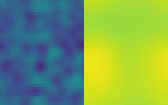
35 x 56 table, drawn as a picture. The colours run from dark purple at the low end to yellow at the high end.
It is made of 1 by 2 panels. Panel 1,1: low, blotchy. Panel 1,2: very high, smooth, faint in contrast.
